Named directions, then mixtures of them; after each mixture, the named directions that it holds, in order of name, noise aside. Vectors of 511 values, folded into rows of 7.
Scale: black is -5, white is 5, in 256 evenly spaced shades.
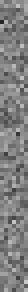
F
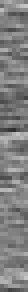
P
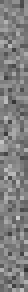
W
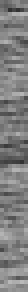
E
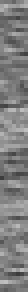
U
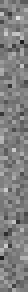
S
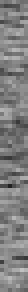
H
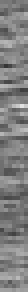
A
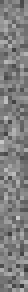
W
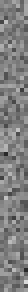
F, W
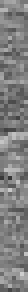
P, W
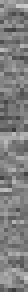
F, P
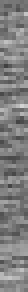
A, H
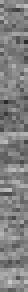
E, F, P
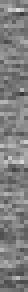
E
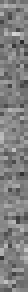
S, U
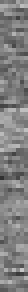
U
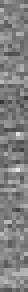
E, F, P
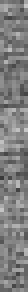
U, W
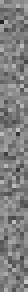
F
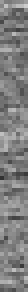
F, P, U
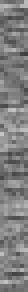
U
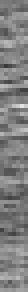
A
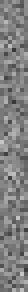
W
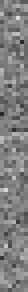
P, S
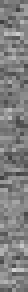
H, S, U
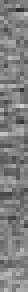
A, E, F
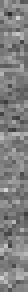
A, P, S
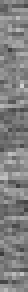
U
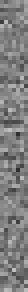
F, P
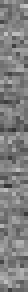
H, P, S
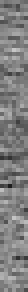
H
